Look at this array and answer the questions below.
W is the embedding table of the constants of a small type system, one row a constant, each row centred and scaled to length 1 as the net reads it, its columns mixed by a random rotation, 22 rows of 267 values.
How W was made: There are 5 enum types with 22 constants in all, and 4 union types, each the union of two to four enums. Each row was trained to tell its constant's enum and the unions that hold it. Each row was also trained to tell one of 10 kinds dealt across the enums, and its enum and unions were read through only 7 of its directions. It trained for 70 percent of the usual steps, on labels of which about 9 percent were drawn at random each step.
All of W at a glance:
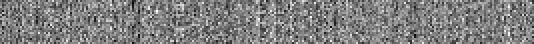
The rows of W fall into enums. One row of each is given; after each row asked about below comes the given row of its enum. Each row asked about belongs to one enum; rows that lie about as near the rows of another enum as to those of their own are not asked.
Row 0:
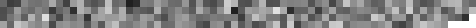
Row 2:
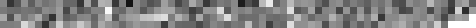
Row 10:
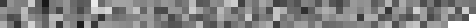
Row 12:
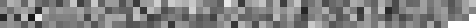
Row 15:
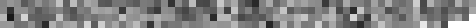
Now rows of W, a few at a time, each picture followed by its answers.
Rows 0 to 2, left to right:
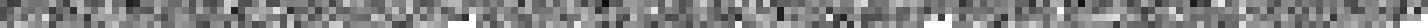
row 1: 15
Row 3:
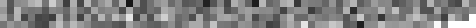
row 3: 2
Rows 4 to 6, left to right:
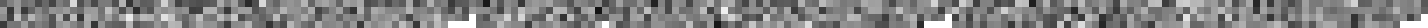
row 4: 2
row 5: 0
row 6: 12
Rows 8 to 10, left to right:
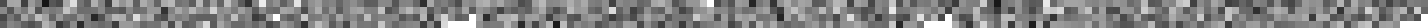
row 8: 12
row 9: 10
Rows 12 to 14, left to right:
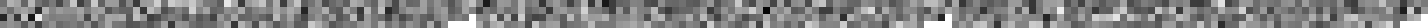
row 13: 0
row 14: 2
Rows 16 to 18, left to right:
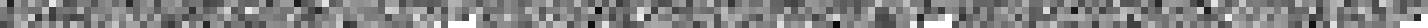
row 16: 0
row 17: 2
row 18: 15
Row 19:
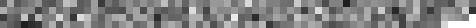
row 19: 12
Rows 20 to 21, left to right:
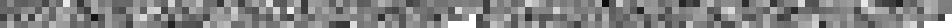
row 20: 12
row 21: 0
